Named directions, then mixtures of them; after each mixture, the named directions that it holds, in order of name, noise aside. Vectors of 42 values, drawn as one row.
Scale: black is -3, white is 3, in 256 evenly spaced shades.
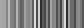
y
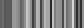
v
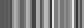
v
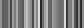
v, y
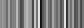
v, y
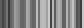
v, y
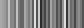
y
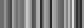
v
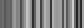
v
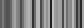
v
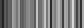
v, y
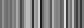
v, y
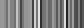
v, y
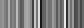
v, y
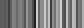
v, y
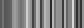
v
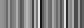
v, y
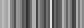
v, y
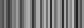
v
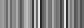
v, y
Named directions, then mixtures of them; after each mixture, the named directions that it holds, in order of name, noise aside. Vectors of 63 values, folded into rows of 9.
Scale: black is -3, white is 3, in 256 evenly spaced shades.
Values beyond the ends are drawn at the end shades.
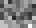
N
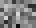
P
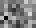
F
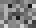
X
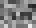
N, P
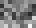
N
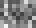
F, N, X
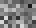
F, P, X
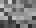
N, P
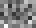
F, N, X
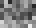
N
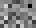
P, X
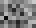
F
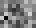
F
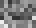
N, X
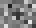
F, X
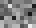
F, N, X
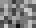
F, P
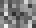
F, N, X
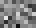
P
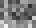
N, X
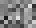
F, X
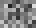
X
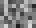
F, N, P
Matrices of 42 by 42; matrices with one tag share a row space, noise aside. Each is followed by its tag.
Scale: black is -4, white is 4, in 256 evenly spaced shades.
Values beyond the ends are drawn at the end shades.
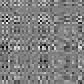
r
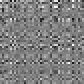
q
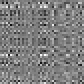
r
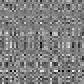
q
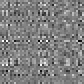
r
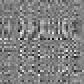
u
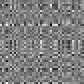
q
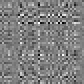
u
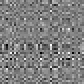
q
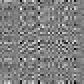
u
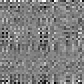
r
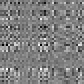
r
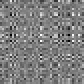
q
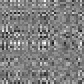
r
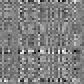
u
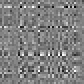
u
